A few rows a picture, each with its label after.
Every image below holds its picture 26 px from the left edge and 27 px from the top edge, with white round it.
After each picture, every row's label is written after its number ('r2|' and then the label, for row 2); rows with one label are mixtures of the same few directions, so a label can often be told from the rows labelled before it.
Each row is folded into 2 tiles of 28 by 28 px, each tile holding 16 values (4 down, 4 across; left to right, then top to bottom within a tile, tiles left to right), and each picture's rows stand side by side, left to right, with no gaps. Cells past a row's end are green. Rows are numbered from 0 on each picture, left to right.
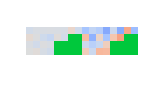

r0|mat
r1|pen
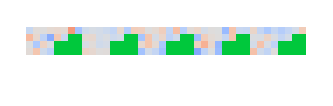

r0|mat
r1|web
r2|pen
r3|pen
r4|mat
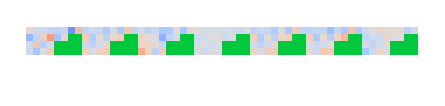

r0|mat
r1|pen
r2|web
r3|mat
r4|pen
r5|pen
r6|mat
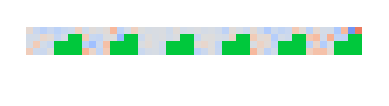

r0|mat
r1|pen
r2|pen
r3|pen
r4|mat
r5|web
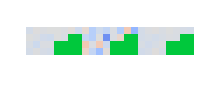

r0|mat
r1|web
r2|mat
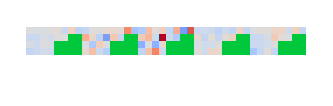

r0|web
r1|mat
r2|web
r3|pen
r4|web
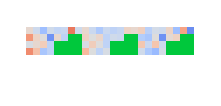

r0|mat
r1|mat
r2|web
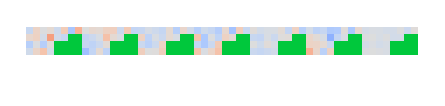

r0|web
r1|web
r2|pen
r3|pen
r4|web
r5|web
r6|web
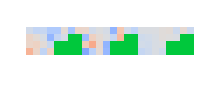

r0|web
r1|pen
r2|web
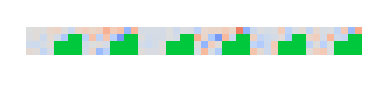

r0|pen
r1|pen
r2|pen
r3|mat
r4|pen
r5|web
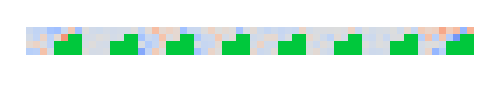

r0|pen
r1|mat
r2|mat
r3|mat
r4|mat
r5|mat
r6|web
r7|pen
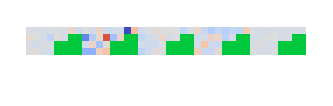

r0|mat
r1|mat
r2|mat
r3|mat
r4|mat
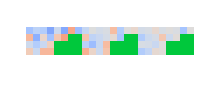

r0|pen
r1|pen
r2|mat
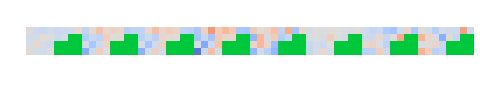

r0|mat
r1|mat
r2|mat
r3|mat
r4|pen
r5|web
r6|pen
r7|mat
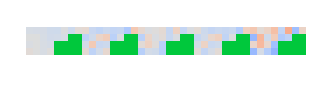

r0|web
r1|mat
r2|pen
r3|mat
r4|pen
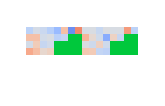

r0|web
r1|mat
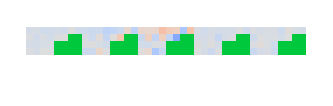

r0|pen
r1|pen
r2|pen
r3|web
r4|pen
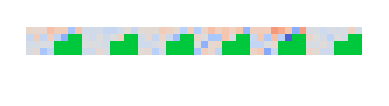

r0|pen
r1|pen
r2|pen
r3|mat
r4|pen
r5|mat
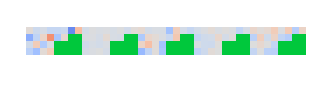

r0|mat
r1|web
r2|pen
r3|mat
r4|pen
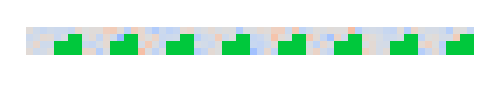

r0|mat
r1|pen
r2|mat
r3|mat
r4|web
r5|mat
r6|web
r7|pen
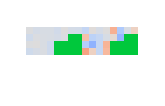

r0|pen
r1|pen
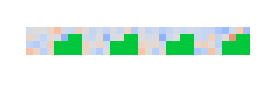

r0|pen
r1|web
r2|web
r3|pen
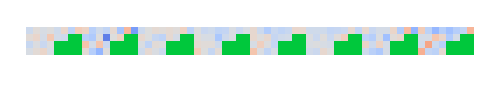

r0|web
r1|web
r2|mat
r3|web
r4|mat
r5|pen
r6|web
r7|mat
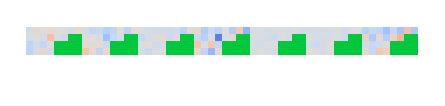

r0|web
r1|web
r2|mat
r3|web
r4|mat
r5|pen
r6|pen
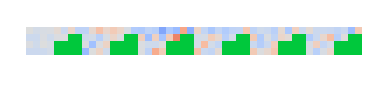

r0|web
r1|mat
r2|pen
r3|mat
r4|pen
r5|mat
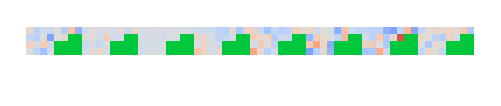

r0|web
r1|web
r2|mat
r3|web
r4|mat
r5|pen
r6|pen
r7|mat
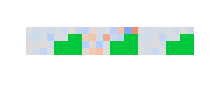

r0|web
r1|web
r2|web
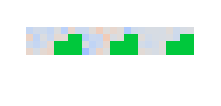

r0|pen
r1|mat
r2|pen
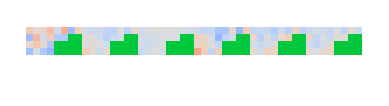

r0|pen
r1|web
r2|mat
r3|web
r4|pen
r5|pen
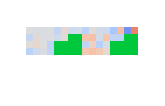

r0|pen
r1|web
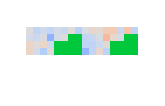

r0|web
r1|web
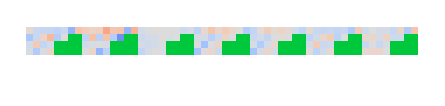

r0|mat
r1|pen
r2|mat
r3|mat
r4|mat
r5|mat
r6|web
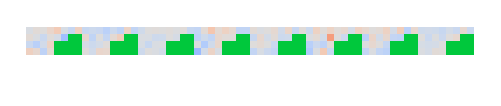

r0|pen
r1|pen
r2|mat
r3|mat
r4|pen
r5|web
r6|pen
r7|pen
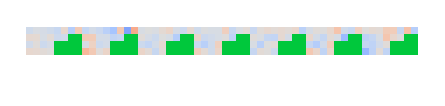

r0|web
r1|web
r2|pen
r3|pen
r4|mat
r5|pen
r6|web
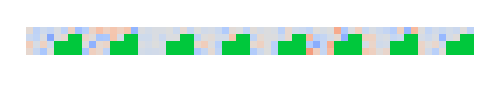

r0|web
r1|mat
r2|web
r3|pen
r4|pen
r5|pen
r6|web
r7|web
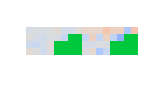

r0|pen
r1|pen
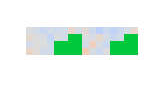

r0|mat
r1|mat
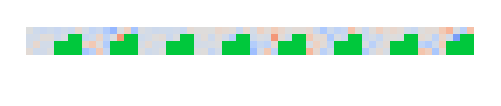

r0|mat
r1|pen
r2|mat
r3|pen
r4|web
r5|mat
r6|mat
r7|pen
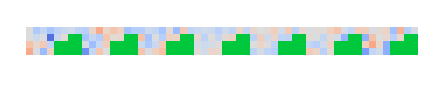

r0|web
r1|mat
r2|pen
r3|pen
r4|pen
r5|pen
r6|pen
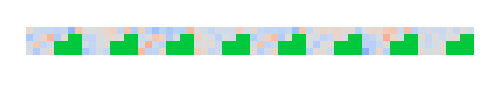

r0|mat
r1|web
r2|mat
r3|mat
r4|mat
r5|mat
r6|web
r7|pen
